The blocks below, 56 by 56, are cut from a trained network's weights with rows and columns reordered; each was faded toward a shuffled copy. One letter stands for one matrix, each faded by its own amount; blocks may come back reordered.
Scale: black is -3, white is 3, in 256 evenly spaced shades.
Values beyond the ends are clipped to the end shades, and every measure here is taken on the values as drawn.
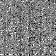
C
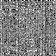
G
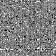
C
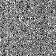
C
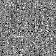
C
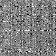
G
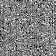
C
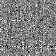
C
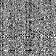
G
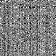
G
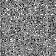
C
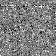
C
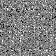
C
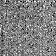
C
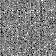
C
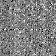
C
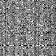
G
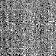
G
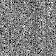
C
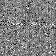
C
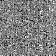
C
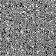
C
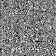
C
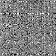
G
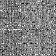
G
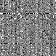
G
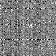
G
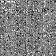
C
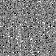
C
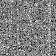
C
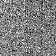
C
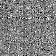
C
